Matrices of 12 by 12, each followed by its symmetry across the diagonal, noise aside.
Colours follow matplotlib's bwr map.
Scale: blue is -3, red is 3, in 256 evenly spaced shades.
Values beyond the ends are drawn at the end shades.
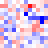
neither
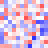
neither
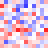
neither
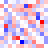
antisymmetric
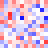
neither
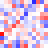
antisymmetric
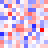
neither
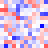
neither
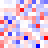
antisymmetric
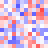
antisymmetric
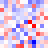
neither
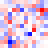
antisymmetric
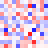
antisymmetric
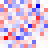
antisymmetric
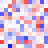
antisymmetric
